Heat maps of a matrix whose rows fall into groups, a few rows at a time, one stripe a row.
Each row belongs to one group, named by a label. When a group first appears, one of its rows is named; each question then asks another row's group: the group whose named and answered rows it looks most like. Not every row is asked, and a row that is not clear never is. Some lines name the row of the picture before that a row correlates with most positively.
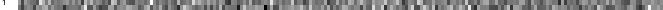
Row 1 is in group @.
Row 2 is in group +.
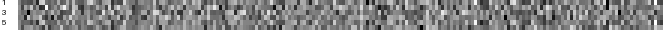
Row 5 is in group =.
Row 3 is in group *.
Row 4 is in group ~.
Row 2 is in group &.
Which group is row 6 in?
&
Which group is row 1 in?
=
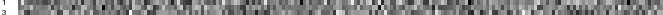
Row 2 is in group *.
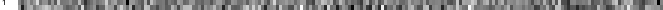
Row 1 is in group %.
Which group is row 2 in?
+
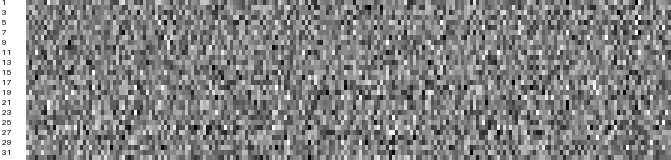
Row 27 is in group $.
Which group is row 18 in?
*
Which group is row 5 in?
@
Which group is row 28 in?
+
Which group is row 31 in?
~
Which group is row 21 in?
@
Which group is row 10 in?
+
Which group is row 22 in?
@
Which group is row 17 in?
~
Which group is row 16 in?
$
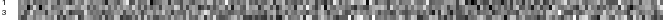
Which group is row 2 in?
$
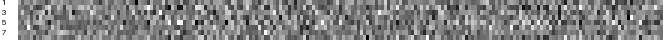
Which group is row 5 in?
%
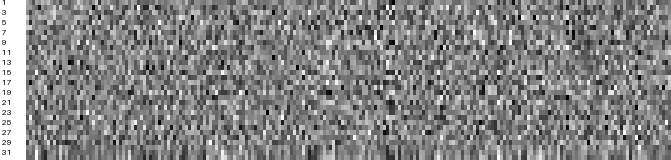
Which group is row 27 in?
&
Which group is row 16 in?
$
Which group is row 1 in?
~
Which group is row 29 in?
+
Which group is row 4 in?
~
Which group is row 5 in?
@
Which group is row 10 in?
*
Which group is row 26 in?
@
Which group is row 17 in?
&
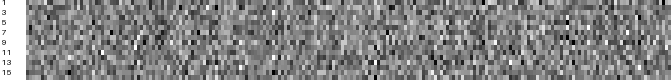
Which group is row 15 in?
+
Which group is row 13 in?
%
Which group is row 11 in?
~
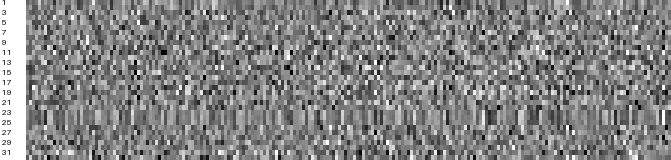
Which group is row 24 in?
=
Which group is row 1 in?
*
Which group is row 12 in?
~
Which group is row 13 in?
%
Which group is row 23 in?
=
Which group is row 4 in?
&
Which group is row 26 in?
%
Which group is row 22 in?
$
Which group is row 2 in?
*
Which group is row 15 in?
%
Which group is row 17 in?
+
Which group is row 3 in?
%
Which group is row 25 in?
=
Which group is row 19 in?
%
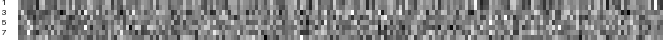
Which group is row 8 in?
+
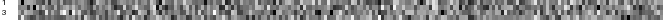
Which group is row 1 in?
&
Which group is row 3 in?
&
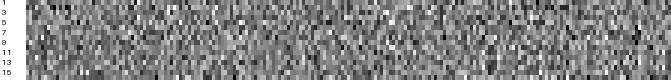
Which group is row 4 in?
*
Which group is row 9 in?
+
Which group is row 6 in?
@
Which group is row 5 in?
$
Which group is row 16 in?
%
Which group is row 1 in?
%
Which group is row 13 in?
@
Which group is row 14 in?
=
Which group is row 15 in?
&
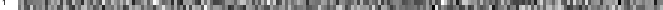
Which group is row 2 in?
*
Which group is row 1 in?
*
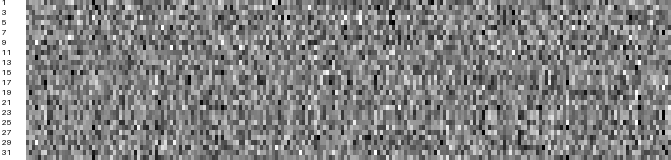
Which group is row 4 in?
+
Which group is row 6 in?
@
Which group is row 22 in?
$
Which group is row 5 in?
~
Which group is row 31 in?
%
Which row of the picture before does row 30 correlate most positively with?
1
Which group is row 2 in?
+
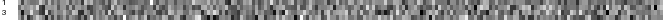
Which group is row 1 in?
@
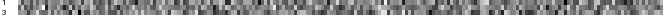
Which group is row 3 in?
$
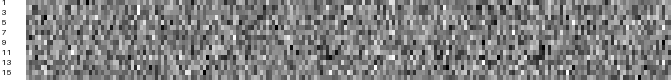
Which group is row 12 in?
$
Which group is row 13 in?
=
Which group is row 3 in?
*
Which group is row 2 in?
*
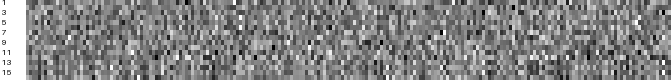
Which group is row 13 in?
=
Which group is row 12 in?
%
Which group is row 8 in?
&
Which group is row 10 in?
+
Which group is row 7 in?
*
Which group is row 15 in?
=
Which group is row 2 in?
~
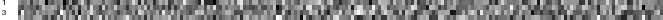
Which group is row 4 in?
~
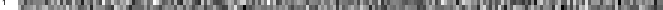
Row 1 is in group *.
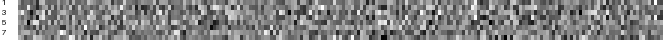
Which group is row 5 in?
$
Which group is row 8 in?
~
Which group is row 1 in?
=
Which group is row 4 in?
=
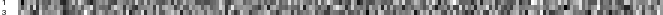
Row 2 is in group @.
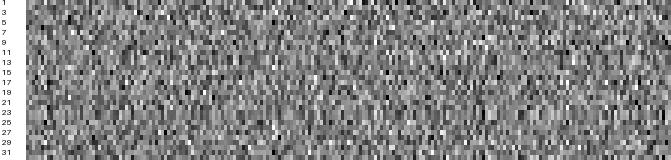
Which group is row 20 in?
&
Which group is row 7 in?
&
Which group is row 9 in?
%
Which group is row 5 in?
+
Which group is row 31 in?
+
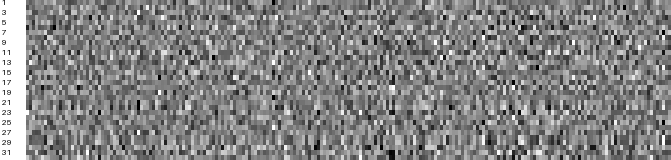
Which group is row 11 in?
*
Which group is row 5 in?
~
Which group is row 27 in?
*
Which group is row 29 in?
=
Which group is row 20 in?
+
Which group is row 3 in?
*
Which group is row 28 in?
=
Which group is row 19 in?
@
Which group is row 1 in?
+
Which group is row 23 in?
~
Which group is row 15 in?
+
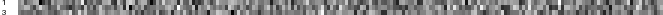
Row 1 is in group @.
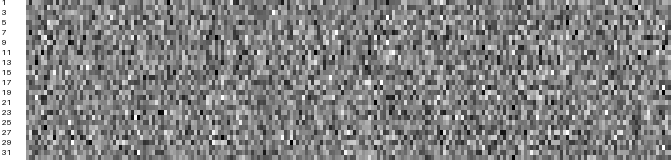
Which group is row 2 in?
@
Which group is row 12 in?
$
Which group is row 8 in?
%
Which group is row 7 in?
&
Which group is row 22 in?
~
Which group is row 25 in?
&
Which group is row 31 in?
*
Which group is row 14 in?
&
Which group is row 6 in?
=
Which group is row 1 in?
&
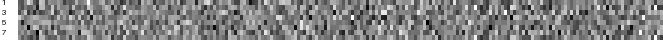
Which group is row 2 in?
=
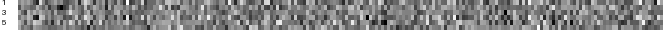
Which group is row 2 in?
+
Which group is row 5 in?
~
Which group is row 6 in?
%
